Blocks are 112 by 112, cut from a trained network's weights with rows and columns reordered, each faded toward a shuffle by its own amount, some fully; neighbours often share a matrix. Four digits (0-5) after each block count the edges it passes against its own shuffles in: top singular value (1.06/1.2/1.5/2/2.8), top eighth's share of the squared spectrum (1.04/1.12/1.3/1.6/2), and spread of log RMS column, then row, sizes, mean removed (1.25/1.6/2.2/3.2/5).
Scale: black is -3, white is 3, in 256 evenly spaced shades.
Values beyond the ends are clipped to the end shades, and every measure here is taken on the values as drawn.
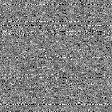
4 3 0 3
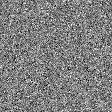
0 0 0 0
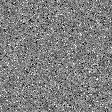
0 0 0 0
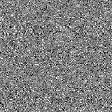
4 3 0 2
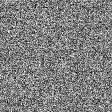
0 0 0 0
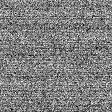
3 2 0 0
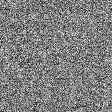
0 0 0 0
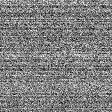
4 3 0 1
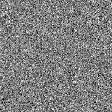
3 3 1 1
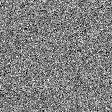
0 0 0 0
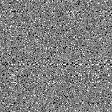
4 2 0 2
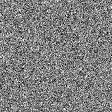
2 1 0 0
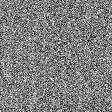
2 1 0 0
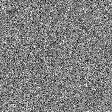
1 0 0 0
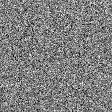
1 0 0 0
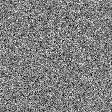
2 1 0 0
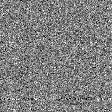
2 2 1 2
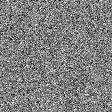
1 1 0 1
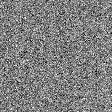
1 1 0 1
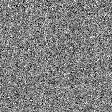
1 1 0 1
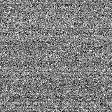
2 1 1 0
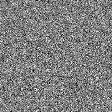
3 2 1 1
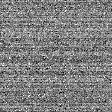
4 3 1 0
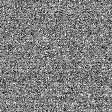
2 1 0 0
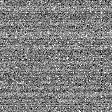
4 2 1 0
